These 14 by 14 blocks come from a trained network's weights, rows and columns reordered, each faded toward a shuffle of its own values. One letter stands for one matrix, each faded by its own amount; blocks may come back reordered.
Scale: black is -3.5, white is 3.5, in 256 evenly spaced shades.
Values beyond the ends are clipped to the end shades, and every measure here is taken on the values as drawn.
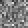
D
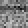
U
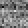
U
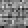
U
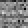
U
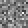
D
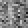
D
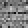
U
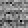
U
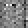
D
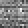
U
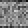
U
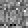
D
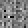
D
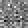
D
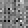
D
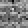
U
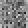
D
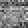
U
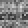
U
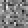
D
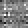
U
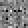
D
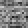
U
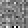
D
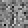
D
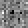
D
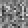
D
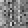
D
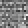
U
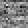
U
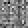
D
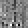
D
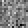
D
